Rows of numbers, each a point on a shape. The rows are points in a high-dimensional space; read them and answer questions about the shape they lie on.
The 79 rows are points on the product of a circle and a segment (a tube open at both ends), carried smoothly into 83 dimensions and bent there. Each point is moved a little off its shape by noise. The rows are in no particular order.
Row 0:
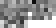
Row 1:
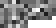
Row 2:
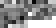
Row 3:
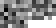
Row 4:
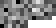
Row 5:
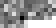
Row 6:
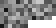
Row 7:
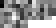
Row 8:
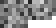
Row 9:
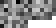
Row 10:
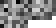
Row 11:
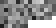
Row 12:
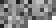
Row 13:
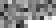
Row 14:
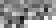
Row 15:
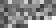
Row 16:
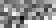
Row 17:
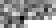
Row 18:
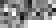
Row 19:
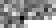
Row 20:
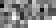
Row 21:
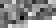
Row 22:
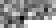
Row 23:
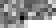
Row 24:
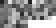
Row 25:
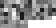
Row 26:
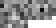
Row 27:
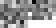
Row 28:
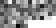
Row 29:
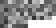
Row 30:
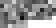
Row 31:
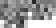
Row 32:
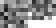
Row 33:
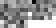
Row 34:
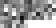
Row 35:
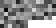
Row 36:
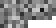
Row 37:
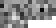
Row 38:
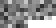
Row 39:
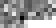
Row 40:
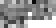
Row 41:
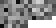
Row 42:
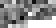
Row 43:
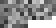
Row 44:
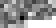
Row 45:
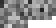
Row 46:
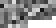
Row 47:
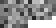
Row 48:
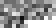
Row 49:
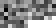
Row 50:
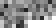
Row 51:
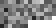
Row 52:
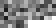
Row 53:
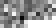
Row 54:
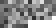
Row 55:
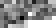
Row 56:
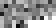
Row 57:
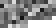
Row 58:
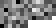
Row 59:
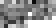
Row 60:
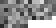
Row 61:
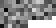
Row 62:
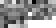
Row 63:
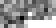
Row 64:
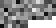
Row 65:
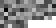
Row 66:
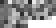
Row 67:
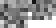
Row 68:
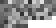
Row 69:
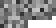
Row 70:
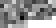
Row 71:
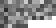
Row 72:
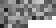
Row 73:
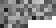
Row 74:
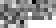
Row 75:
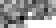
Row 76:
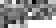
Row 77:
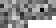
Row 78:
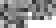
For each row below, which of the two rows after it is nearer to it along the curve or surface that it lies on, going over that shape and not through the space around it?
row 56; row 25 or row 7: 7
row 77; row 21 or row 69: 69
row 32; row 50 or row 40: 50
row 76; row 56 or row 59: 59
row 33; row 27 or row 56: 27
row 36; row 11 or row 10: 10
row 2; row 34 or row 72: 34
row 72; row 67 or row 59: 67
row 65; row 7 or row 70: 7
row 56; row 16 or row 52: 52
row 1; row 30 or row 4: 30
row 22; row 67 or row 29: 67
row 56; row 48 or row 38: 38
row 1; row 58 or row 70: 70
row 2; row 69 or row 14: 14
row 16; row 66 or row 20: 20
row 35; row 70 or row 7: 7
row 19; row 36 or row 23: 23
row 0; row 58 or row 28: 28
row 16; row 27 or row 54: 27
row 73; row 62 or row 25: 25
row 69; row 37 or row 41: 37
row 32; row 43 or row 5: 43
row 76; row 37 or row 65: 37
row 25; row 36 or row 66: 36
